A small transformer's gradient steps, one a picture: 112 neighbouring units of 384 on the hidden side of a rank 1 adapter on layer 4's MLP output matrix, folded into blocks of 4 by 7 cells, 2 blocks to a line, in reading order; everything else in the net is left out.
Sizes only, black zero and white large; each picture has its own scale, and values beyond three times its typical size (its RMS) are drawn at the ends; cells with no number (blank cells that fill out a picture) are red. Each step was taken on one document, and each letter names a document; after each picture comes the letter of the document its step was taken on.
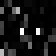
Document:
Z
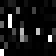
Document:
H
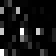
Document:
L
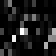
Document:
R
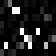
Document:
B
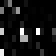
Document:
L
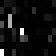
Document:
H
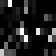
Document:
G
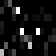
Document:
B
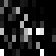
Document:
L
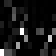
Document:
G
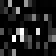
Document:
R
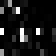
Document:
L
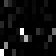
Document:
H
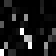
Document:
Z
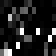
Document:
G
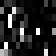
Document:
H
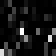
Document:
G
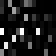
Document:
R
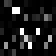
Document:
B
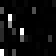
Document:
H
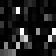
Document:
G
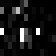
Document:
L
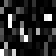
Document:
H
